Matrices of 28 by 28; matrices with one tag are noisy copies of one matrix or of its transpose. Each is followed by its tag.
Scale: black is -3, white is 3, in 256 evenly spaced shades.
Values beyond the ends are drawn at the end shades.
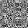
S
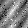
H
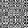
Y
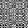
Y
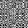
Y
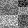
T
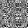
S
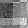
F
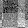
F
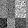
T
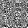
S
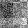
F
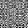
Y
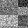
T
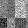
T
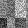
T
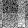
F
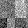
T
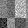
T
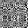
S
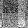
F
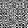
Y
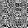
S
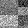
T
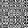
Y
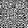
Y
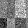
T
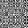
Y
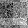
F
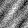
H
